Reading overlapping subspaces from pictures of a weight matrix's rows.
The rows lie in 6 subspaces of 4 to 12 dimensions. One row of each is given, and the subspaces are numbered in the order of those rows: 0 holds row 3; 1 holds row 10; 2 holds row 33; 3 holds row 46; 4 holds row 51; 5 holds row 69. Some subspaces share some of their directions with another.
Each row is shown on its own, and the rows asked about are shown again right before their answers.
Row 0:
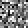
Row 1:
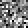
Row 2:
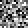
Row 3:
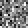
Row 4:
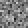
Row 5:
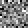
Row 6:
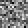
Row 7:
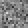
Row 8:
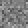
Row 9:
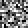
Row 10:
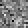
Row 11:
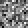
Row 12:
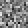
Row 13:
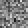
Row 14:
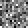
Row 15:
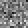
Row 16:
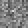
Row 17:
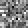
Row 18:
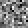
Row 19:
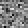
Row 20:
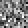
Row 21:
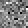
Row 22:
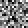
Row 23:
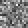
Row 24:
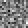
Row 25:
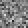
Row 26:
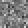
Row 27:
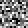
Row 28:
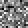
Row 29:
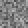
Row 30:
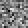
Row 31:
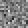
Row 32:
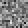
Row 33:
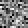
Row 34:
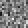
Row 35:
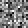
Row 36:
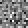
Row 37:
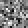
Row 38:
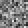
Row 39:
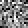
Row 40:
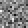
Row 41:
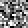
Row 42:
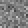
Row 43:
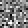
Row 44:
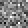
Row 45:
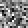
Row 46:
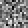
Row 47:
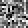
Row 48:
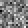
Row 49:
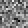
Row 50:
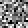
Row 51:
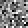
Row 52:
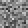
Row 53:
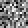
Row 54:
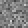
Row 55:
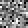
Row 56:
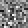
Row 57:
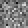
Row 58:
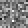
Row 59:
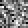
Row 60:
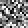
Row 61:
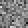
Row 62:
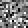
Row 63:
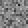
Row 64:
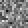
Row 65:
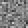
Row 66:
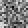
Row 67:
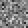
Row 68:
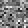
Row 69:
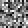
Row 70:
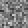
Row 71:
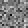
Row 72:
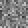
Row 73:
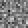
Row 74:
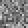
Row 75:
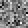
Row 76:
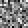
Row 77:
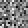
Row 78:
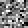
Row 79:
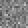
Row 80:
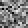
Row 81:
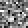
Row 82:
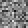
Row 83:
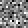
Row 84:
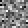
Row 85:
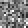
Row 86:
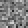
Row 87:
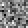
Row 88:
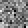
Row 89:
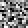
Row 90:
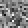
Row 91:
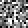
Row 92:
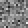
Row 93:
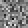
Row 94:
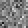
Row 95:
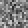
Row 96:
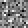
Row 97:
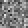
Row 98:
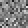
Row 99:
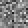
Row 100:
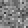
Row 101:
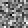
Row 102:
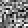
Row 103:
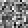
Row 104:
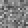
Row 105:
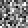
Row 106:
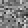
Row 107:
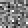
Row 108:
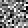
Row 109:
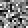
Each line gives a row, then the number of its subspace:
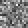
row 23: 4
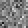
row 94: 3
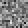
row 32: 4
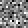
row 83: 2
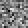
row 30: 2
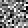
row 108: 4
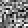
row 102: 4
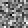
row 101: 5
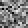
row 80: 3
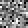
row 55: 2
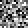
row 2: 0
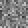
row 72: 0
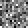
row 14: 0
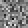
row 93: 3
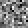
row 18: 3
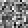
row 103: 3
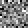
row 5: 4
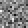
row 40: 3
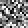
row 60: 4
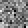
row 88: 3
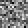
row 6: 4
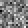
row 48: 3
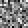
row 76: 4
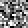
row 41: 2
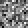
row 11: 3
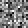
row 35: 5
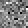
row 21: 3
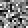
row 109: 0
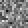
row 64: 4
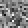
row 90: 5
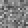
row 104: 1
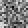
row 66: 3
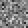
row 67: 5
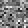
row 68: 1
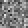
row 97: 1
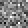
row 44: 2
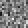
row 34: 0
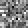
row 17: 3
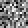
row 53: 3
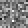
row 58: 4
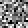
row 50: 4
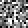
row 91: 4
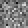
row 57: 3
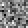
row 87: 2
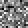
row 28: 1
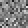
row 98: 3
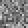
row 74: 4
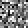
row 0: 4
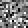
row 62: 0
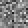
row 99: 3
